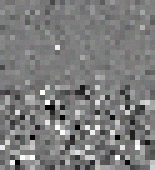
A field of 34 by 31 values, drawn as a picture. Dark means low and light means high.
The grain is fine, like static. The distribution is heavy-tailed on both sides. A horizontal seam about 50% of the way down splits the table, and the top part is calmer. No overall slope runs across the table. Neither half mirrors the other. No regular stripes run through it.
